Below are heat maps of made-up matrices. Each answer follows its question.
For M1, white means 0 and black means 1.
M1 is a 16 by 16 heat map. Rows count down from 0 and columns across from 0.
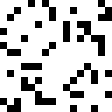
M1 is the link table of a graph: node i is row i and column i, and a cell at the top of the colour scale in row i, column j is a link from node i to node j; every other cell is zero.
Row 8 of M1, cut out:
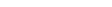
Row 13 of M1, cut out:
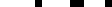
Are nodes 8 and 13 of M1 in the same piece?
no
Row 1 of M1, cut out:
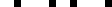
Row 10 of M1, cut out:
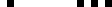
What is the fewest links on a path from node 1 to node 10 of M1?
1
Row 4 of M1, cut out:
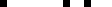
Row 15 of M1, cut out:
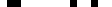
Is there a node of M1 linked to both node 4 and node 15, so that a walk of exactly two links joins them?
no
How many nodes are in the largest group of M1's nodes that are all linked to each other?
3
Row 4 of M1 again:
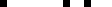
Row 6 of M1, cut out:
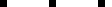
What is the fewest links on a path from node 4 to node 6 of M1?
2
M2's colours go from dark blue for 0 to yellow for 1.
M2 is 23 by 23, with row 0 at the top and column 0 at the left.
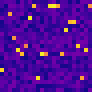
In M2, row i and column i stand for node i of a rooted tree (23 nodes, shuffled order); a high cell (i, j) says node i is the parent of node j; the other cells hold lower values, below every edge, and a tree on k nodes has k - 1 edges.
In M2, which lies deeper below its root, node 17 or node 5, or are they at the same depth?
node 17
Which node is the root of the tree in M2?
1
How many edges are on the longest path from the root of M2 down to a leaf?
6
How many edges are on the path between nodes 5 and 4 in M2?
4
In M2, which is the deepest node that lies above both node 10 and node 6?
13
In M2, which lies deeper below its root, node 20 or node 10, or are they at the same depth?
node 20
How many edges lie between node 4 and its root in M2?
2
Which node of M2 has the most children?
1
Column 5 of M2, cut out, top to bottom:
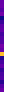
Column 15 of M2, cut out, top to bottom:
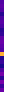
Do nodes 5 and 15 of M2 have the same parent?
yes
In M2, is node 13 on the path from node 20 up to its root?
yes
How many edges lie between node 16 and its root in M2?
4
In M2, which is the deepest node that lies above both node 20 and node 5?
13
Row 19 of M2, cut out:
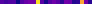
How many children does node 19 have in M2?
2
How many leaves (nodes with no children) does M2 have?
12
